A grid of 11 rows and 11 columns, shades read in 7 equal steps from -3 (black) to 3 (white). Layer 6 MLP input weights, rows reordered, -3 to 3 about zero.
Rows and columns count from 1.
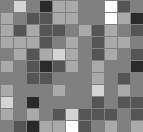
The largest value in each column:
2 2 1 1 2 3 1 2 3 1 1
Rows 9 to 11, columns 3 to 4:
-2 0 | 1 0 | -2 1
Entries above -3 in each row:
11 11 11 11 11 11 11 11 11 11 11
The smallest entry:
-2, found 6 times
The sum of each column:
8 2 -5 -6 3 10 -1 -1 9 0 -7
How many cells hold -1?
28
